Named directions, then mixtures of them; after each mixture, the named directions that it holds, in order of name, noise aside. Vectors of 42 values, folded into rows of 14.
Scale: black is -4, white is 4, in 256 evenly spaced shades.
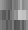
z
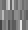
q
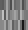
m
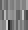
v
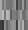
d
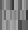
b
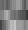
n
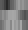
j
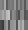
d, n, v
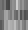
j, n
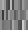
m, q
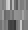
n, q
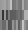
j, m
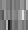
v, z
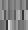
v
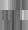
j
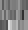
n, v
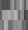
j, m, v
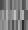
m, v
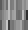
b, q, v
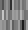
m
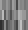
d, q, z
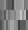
b, n, z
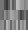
d, j, m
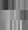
j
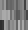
d, n, v
